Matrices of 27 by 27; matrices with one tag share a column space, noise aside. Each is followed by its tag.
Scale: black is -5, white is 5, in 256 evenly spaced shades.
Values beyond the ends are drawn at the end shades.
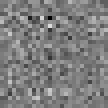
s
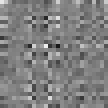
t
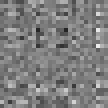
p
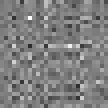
t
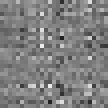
p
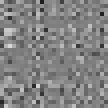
p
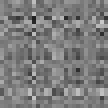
s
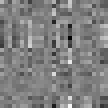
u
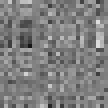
u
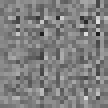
s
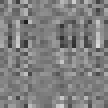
u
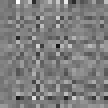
t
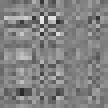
s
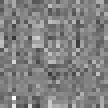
u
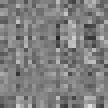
u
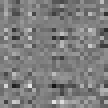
p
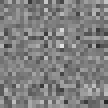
p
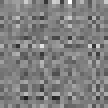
t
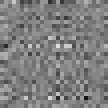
t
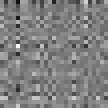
t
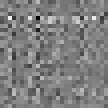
s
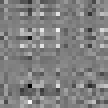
p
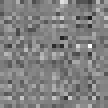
t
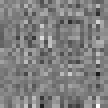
u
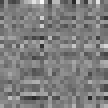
t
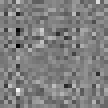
p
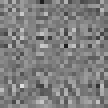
p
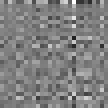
t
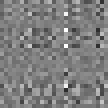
p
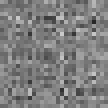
s
